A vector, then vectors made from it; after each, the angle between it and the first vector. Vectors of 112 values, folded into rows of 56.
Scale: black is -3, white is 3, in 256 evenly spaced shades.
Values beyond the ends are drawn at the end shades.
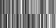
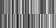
nearly parallel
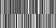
orthogonal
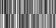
orthogonal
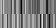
nearly opposite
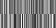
orthogonal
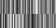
partly aligned
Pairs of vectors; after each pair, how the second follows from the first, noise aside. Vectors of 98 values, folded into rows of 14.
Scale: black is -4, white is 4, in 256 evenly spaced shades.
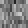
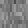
shrunk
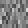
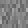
shrunk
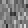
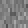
shrunk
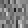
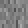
shrunk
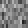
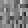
shuffled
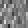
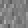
shrunk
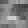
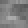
shrunk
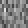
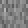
shrunk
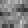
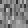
shuffled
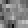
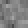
shrunk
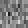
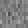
shrunk
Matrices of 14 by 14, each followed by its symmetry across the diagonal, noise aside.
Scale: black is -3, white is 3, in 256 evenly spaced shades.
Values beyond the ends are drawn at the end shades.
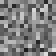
neither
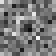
symmetric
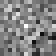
symmetric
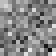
symmetric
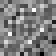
symmetric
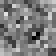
symmetric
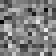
neither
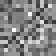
symmetric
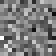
neither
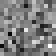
neither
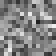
neither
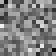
neither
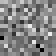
neither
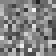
neither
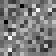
symmetric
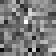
neither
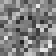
symmetric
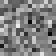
neither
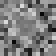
symmetric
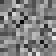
symmetric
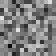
neither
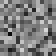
symmetric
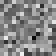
symmetric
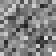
symmetric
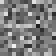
neither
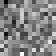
neither
